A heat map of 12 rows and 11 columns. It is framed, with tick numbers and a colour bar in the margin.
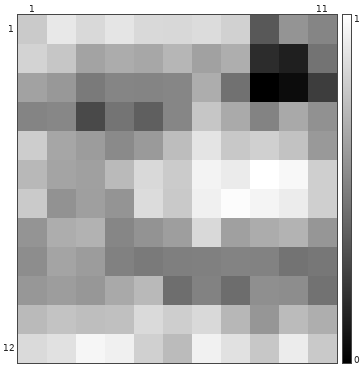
Values change most from cell to cell in the top right. The ninth with the lowest average is the top right. Streaks run across, left to right. In the top right lies a patch that is lower than the rest. Stripes running across repeat 2 times from top to bottom.
